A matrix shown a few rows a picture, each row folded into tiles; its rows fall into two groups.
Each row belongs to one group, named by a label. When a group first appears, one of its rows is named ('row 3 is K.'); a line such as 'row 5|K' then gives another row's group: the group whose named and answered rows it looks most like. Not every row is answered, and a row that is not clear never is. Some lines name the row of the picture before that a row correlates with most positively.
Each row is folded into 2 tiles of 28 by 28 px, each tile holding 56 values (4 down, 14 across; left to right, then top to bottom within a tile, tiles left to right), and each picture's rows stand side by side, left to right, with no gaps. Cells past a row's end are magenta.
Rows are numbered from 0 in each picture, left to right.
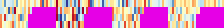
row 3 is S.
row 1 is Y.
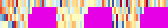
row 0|S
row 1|S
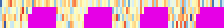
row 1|S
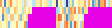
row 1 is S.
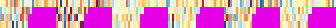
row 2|Y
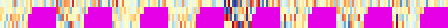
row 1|S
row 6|S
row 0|Y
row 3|Y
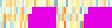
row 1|S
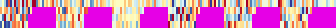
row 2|S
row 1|S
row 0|Y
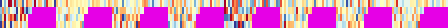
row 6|Y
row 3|S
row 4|S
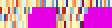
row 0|S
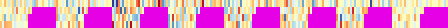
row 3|Y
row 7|S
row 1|Y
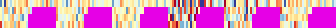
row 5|S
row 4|Y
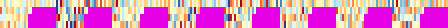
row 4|S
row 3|Y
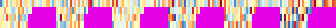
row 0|S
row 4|Y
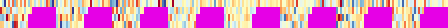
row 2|S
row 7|Y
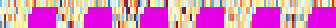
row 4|S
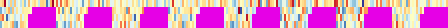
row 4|Y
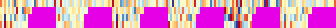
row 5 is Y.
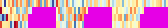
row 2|S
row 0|S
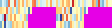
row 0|Y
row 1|S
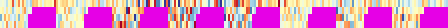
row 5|S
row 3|S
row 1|S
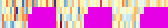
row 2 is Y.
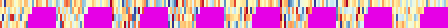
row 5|Y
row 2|Y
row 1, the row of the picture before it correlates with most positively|2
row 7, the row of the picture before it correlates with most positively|1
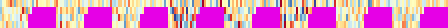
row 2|S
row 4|S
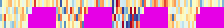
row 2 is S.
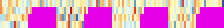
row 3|Y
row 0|S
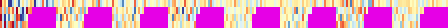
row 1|S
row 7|S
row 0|Y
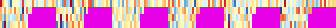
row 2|Y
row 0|Y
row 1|Y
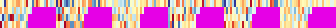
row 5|S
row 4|S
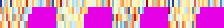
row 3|S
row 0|S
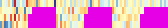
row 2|S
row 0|Y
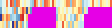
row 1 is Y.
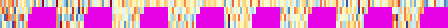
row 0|S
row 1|Y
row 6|Y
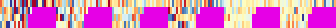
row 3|S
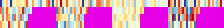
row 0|S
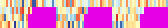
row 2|Y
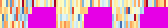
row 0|Y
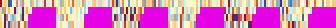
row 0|Y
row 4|S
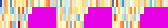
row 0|S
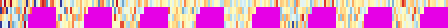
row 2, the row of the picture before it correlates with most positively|2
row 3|S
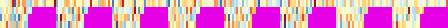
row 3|S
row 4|Y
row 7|Y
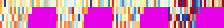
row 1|Y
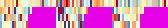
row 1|S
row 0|S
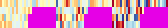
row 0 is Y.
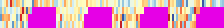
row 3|Y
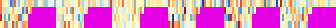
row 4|S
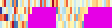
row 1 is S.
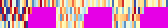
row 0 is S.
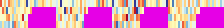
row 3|S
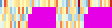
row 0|S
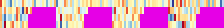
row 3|S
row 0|Y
